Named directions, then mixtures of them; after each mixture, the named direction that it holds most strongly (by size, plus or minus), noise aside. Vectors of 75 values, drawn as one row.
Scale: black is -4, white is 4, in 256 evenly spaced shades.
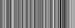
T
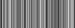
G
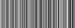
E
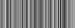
T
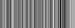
T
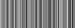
E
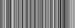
T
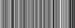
T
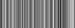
T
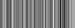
T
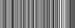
T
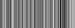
T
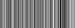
T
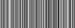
E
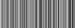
E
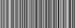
E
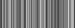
G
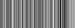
T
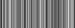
G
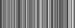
E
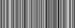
G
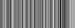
T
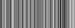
T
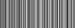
E
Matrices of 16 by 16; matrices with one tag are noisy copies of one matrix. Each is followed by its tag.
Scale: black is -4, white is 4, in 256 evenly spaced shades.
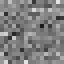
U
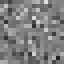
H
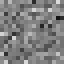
U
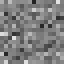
U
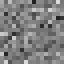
U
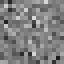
H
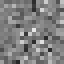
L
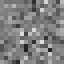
L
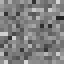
U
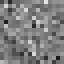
H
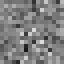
L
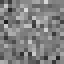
H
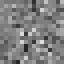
L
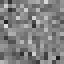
H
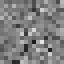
L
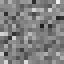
U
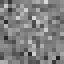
H
